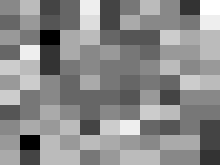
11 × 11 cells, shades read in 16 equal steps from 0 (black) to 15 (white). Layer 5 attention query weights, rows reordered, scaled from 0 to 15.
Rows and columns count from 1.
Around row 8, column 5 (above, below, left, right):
6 4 8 8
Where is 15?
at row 1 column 11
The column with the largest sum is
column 5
